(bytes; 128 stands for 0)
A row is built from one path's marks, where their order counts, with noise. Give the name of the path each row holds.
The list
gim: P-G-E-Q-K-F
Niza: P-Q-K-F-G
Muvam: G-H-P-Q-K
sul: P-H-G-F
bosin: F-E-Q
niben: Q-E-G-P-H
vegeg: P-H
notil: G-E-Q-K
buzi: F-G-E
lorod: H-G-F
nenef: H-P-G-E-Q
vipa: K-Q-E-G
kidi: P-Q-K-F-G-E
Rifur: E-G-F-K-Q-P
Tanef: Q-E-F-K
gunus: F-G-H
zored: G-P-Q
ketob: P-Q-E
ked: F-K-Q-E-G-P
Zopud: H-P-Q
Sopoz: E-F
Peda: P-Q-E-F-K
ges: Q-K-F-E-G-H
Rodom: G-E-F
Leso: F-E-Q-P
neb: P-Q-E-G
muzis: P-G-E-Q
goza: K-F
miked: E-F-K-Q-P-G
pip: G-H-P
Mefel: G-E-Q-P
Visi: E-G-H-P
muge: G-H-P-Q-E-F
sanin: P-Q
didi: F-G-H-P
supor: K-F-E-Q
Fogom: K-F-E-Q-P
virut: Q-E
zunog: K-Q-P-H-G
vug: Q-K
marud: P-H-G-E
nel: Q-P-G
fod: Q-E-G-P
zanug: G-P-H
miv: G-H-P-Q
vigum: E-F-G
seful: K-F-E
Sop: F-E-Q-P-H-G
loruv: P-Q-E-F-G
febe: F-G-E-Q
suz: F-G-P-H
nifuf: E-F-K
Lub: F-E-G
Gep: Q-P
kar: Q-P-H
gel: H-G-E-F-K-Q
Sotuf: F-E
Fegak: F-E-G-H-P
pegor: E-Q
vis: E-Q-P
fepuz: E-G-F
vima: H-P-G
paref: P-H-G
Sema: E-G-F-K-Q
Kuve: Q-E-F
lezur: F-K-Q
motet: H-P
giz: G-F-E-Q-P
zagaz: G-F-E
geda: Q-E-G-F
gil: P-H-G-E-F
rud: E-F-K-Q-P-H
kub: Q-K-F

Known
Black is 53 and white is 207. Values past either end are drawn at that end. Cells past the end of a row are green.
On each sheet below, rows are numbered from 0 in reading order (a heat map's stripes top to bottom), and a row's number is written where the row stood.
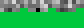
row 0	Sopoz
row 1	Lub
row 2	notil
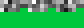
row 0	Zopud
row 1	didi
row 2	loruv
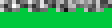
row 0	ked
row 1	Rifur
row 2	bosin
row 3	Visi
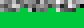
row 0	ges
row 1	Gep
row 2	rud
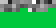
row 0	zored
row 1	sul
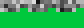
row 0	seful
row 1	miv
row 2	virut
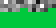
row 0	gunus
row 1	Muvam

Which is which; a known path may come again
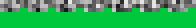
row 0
Sema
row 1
febe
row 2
loruv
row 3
gel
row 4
Peda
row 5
Rifur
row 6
paref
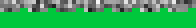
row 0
Sopoz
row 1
nenef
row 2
notil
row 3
vis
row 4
nifuf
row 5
Sotuf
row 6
lorod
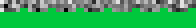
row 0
kidi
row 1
bosin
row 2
vigum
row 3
nel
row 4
zanug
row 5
fepuz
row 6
miked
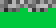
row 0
vug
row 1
kub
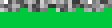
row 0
suz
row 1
giz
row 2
Visi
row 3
gunus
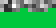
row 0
Sop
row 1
ges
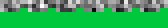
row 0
supor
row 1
ked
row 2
Tanef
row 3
Lub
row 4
neb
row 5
Kuve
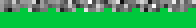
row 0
pegor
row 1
sanin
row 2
fod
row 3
didi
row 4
miv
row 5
Muvam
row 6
vegeg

